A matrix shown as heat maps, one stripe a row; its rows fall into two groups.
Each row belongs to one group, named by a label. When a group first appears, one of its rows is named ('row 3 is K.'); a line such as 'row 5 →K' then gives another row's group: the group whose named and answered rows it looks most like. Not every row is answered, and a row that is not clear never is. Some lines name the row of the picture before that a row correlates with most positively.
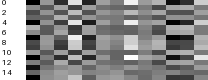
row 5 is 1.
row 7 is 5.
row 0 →5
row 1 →1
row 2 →5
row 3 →1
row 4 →5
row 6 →1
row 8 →5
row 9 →5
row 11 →5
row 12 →1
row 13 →5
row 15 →5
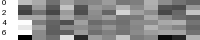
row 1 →5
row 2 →5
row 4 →1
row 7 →5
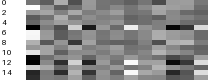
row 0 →1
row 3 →1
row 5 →5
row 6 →1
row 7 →1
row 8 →1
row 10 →1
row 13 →1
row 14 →5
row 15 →5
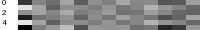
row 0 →5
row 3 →5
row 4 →1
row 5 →5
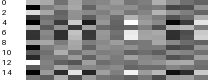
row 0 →1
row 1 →5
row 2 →1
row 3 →5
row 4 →5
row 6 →5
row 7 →5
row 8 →1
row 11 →5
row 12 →1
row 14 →5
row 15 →1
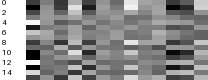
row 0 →5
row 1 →5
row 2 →5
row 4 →1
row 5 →5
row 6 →1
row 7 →1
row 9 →1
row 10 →5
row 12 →1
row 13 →5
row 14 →1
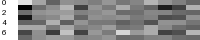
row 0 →1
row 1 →5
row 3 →5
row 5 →1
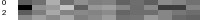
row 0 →1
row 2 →1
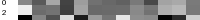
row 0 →1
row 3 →5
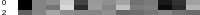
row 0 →5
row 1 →5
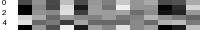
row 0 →5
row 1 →5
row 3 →1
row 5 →5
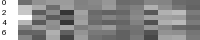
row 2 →1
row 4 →1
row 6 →1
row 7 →1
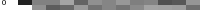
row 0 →5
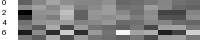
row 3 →5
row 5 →1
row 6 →5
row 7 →1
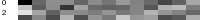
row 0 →5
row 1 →1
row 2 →1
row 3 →5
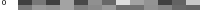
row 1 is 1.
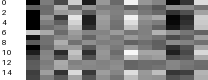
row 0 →5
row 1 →1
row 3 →5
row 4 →5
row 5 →5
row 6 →1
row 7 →5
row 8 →1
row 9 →5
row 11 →5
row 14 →5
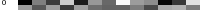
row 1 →1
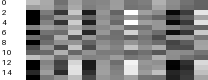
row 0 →1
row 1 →1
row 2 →5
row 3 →5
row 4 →5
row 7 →1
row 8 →5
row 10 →1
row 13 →5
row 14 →5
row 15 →5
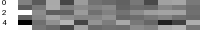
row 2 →1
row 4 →5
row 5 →1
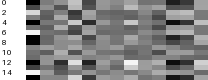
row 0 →5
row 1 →5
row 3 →1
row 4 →5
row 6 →1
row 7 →5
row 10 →1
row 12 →5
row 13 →5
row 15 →5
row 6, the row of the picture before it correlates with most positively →5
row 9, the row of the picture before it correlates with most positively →3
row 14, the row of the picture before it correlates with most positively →2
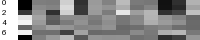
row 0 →5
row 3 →1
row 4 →1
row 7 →5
